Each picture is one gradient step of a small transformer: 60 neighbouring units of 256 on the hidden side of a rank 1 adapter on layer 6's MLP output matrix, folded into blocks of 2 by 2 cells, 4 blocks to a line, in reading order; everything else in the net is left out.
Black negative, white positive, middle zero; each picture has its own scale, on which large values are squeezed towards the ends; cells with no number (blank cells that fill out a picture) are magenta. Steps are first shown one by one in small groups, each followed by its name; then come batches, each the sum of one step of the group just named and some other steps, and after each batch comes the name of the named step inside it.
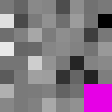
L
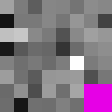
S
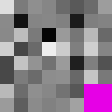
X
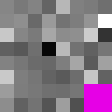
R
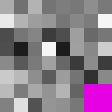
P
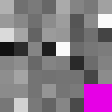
R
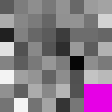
P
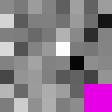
L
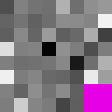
R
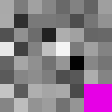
X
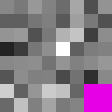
S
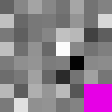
R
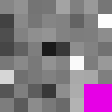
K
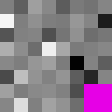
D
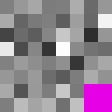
K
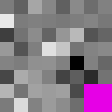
D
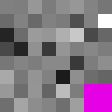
K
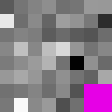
D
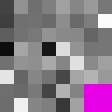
K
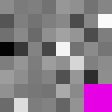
K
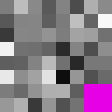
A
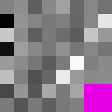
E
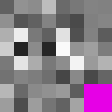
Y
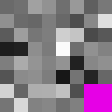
Y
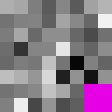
A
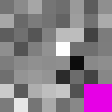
A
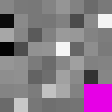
E
